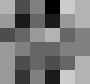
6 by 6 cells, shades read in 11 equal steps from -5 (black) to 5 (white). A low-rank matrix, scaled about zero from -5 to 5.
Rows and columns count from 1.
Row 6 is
1 -3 0 -4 3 2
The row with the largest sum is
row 1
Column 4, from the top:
-5 -4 2 -1 -2 -4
